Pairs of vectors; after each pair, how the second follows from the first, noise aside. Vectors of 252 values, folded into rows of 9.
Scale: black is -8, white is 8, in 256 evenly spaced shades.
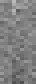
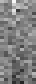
scaled up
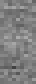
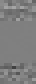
partly zeroed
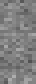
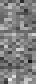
scaled up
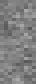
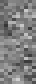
scaled up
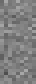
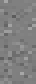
partly zeroed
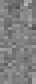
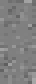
partly zeroed
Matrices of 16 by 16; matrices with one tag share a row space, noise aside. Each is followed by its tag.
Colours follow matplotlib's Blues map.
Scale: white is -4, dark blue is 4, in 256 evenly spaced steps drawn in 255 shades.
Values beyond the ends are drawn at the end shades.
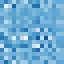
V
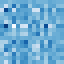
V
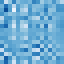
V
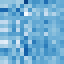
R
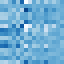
R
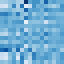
R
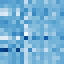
R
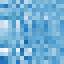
R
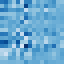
R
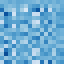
V
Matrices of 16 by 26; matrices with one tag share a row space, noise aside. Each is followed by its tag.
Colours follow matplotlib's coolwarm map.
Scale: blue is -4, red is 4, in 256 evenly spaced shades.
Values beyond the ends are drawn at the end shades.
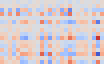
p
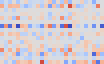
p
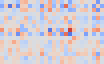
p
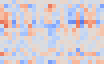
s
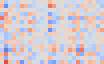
s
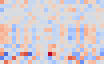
s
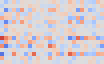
s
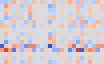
s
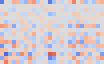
s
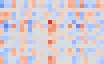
s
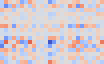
s
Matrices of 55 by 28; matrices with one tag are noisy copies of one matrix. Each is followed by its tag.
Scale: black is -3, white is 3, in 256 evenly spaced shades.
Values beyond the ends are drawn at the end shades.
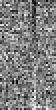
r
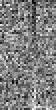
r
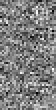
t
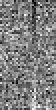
r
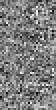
t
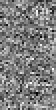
t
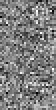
t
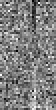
r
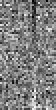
r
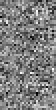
t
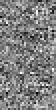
t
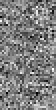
t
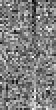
r
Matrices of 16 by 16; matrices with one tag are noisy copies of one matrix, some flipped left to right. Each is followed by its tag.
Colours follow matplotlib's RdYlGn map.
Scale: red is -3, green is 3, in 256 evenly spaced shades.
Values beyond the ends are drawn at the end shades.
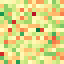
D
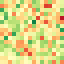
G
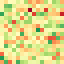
D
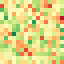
G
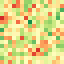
G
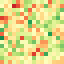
G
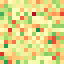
D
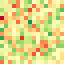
G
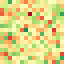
D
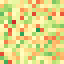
D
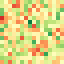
G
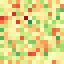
G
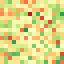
D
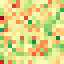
G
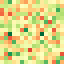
D
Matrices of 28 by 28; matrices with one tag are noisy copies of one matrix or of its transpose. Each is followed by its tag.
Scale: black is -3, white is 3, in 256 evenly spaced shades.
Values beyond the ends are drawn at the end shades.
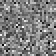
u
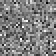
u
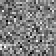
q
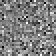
u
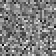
u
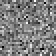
u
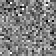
q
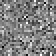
u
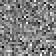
u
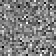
u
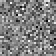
q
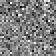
q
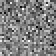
q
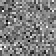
q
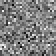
q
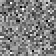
q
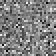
u
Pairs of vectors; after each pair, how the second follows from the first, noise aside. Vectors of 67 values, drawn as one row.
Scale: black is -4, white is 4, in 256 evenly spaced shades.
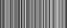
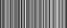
copied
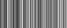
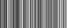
copied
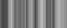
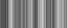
copied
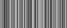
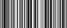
scaled up
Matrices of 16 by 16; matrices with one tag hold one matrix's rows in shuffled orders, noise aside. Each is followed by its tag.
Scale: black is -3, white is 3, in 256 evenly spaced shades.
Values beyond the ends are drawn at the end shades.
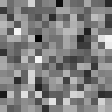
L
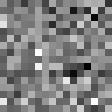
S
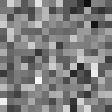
S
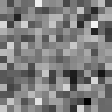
S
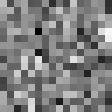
L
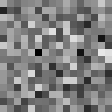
L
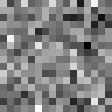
S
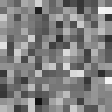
L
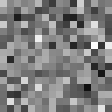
S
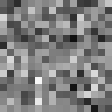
S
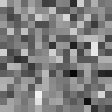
S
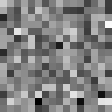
L
